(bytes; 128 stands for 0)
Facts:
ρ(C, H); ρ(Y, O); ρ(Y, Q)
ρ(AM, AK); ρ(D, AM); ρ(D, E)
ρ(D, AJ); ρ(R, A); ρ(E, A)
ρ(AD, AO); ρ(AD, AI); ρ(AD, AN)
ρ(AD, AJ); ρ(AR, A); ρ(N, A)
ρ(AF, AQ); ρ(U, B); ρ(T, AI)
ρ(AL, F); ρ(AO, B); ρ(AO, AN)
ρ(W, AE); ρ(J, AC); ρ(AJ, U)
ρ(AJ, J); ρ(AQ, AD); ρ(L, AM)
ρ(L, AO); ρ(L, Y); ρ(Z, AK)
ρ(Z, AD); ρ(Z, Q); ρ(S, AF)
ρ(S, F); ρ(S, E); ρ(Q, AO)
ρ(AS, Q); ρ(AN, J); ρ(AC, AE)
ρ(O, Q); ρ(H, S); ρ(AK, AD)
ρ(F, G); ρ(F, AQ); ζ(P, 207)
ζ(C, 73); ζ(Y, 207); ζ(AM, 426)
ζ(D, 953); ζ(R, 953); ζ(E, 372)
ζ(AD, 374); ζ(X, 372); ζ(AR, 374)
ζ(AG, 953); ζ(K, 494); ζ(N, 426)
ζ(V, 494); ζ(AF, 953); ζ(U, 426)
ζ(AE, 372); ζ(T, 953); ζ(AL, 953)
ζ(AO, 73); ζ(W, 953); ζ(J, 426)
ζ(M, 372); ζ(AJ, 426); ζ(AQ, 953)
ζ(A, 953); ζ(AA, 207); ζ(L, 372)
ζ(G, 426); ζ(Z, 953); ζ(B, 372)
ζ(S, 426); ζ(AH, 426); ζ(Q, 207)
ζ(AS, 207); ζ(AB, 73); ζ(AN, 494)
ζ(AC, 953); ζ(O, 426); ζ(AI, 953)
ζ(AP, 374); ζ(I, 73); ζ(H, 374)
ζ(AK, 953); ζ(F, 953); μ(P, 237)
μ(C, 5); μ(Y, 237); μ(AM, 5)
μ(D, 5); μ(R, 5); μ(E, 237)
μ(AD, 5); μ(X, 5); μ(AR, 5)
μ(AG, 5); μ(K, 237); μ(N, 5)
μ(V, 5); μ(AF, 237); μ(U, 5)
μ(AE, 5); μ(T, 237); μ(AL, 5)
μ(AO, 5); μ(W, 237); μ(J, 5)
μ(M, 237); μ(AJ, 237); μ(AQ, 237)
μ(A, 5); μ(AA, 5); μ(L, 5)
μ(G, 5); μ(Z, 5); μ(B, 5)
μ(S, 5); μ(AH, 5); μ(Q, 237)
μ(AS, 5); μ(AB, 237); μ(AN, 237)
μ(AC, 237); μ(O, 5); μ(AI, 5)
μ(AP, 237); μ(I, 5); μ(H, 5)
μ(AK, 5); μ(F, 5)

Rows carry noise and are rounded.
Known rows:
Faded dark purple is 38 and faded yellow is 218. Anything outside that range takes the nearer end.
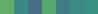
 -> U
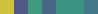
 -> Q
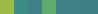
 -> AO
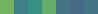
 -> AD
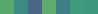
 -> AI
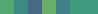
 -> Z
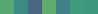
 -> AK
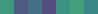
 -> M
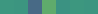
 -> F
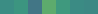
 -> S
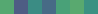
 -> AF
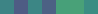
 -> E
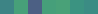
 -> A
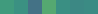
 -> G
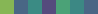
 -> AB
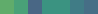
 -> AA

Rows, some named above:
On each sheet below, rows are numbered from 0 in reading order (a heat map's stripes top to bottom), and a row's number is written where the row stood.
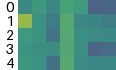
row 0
AR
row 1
AS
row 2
G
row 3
H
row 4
G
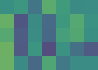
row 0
S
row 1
AQ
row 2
AF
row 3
AP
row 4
J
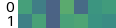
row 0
B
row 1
R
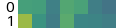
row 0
C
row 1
AS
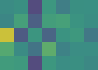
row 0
X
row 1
A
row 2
AN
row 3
AM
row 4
AG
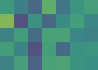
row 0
L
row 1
AJ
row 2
N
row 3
AE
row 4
R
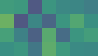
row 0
AH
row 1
T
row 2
B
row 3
S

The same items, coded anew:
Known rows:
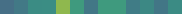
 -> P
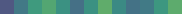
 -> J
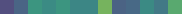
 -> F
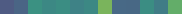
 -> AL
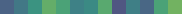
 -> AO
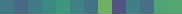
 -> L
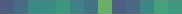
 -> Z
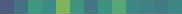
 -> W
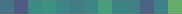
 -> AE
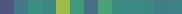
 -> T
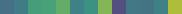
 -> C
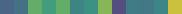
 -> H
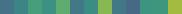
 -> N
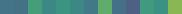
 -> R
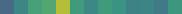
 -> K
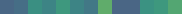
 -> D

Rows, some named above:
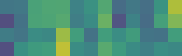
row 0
I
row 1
AD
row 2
M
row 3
AJ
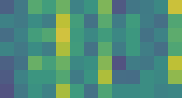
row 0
H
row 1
E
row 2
AB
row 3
E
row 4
H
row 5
S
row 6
T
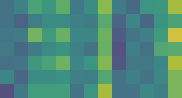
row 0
N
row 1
B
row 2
AR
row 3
L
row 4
C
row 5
X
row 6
G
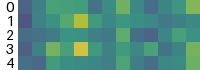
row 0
AH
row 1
AN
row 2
AS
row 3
AP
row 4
AG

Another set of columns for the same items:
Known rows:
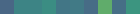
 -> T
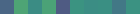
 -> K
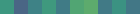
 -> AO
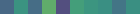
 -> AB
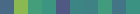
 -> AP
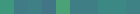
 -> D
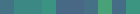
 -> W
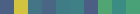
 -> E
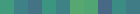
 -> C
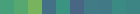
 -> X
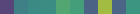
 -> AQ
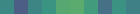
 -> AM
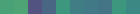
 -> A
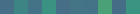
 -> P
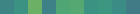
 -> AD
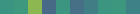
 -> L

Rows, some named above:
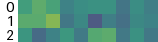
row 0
H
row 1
AE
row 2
AO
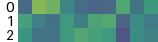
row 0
M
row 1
I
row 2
S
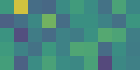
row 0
AR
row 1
AJ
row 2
AS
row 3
C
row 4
J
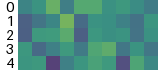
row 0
AD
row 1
AJ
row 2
AN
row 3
AO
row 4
N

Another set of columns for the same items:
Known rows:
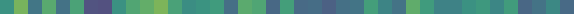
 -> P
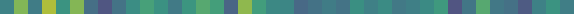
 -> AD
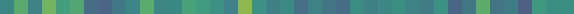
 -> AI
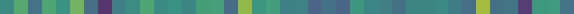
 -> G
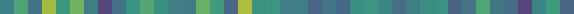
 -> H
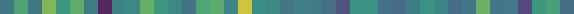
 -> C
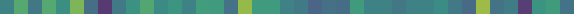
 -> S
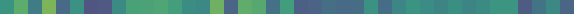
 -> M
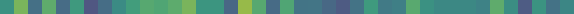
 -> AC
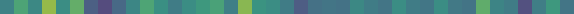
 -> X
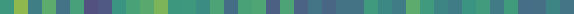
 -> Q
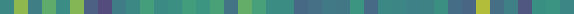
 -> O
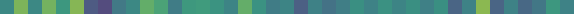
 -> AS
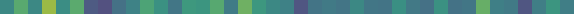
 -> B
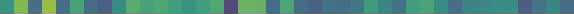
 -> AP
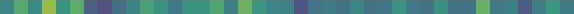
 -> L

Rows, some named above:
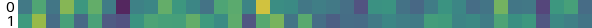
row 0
C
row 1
AJ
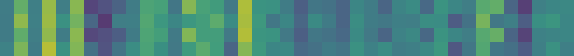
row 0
AE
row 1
AO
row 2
AE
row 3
AD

